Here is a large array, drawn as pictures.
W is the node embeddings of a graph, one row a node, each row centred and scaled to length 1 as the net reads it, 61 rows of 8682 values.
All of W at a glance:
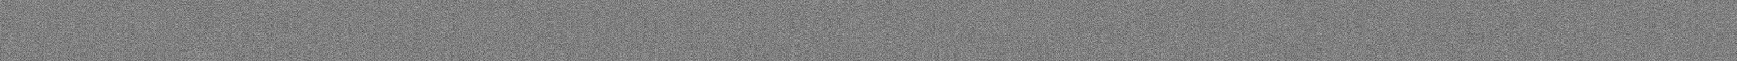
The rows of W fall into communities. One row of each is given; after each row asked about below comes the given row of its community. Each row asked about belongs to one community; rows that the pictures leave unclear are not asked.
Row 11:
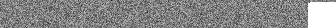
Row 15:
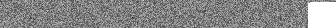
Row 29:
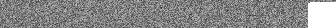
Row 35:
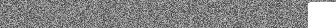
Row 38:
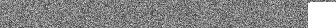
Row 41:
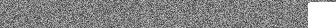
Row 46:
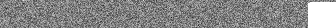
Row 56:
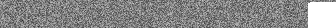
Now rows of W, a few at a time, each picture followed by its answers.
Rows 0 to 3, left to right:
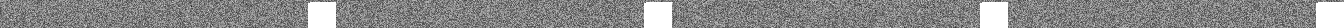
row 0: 11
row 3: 11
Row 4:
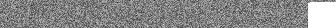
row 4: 38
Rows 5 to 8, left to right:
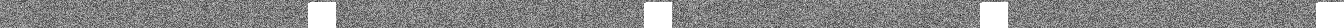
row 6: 29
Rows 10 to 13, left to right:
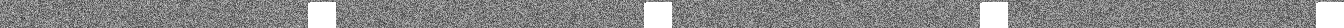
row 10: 38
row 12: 46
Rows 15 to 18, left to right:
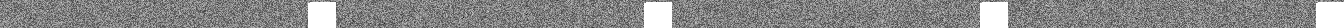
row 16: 11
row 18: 35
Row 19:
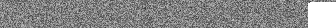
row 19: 56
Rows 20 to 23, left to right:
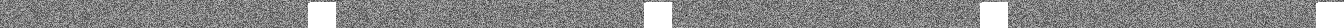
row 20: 41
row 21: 35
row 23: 41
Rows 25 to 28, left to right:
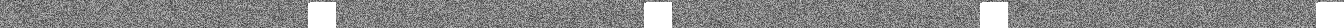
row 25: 15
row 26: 11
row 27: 11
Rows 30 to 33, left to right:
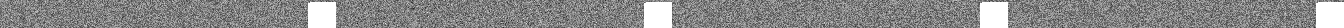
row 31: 46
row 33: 15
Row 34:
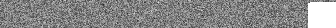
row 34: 15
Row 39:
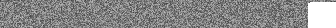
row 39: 15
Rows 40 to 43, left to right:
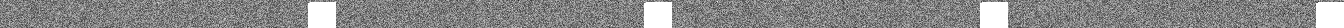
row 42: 15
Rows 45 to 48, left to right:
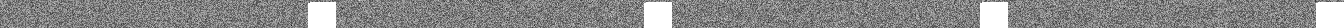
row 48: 35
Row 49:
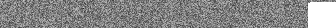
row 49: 38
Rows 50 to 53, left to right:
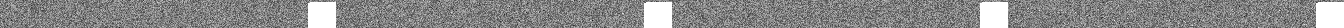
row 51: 29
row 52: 35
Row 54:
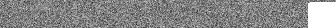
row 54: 29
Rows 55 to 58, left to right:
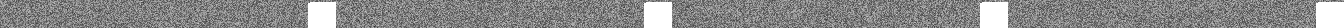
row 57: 29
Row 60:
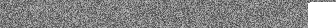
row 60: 29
